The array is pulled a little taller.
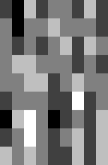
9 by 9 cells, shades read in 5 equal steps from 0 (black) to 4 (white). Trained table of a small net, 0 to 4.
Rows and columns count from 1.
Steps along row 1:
down up down up same down up down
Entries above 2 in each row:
2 1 2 2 3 1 3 3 4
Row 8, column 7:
3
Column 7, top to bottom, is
1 2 1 1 3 4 2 3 3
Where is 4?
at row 6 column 7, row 7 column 3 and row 8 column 3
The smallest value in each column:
0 0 2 1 0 1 1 1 1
